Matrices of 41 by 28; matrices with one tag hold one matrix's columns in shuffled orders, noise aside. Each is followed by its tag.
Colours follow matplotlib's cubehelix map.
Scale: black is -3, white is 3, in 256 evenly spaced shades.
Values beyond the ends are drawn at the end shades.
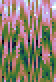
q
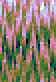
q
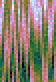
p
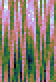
p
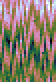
q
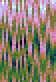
q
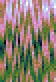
q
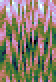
q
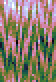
q
